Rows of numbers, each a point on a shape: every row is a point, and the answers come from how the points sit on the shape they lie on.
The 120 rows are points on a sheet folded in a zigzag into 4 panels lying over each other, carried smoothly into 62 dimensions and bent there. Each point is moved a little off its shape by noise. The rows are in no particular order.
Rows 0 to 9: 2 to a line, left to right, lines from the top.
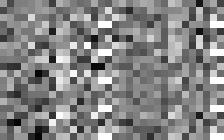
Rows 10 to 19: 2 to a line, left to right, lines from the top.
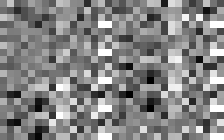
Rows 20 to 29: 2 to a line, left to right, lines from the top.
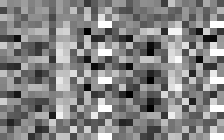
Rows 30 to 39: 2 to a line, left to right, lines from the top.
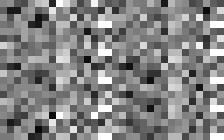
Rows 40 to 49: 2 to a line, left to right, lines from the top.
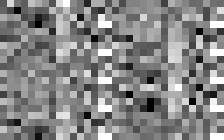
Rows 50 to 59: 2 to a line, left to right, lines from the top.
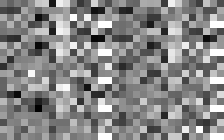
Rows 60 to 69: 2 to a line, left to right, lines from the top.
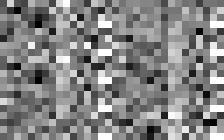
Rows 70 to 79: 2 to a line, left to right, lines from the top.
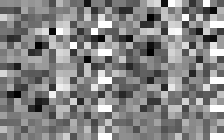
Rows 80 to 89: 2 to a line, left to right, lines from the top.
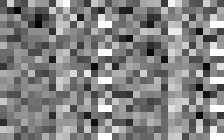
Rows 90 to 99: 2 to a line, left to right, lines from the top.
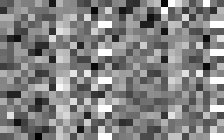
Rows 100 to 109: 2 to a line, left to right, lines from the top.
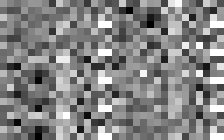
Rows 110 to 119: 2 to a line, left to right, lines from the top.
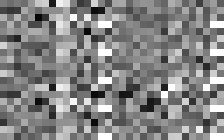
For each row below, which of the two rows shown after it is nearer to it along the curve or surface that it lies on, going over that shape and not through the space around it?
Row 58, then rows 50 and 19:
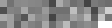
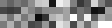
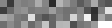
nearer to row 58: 19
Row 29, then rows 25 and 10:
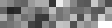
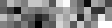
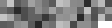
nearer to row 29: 10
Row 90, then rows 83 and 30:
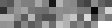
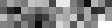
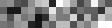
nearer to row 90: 83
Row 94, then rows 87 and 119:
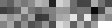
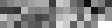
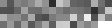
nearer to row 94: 87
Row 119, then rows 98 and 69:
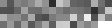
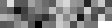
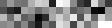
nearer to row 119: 69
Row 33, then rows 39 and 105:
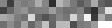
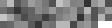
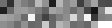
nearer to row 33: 105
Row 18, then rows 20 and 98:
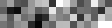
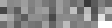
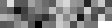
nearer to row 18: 98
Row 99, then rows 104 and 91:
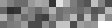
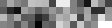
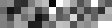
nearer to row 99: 91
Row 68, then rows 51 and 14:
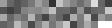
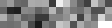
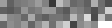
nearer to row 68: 51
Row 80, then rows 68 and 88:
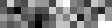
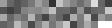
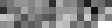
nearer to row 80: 68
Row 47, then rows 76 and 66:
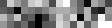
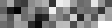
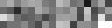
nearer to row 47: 66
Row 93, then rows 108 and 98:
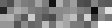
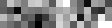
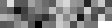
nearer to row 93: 108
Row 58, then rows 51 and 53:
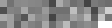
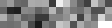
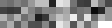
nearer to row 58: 51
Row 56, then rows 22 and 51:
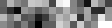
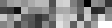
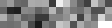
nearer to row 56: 22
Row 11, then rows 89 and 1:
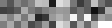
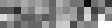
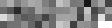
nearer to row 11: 89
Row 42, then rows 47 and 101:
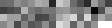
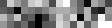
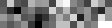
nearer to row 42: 47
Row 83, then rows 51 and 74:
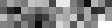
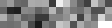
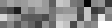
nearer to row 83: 74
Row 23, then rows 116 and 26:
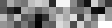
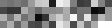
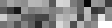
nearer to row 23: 116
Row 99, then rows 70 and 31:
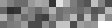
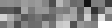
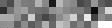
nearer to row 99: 70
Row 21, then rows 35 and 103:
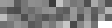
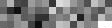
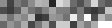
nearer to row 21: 35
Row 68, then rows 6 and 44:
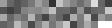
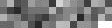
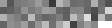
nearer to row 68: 6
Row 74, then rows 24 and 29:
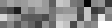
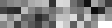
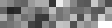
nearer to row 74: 24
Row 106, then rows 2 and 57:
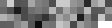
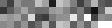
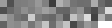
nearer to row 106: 57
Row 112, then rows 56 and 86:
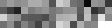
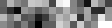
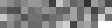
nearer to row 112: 56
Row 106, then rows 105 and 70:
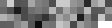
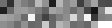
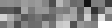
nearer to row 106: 70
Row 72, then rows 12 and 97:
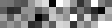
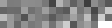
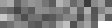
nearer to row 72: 12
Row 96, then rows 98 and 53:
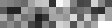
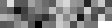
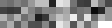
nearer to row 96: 53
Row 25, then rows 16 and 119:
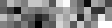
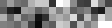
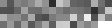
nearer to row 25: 16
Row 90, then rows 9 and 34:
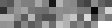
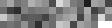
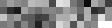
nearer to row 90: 34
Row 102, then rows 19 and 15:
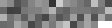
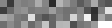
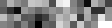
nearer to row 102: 19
